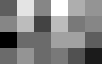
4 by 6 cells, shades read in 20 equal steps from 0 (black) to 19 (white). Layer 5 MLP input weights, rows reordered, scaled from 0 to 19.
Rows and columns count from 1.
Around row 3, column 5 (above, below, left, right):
9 6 12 7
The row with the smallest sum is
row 4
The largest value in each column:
10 17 10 19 13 11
